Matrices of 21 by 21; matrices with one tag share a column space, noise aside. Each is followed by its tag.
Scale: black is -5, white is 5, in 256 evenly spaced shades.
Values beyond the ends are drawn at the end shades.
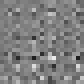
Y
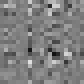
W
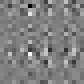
W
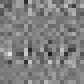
W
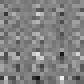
Y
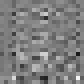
Y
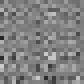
Y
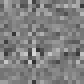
W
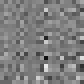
Y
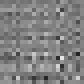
Y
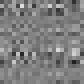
W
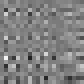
Y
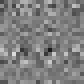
W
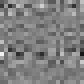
W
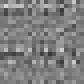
W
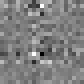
W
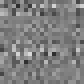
W
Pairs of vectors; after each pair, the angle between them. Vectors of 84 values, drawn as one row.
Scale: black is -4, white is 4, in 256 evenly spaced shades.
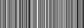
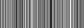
partly aligned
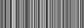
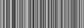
nearly opposite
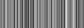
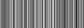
partly aligned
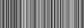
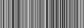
orthogonal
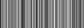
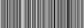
nearly opposite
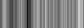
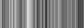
nearly opposite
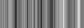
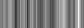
nearly parallel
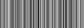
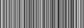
partly aligned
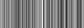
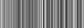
nearly parallel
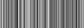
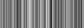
partly aligned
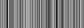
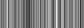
nearly opposite
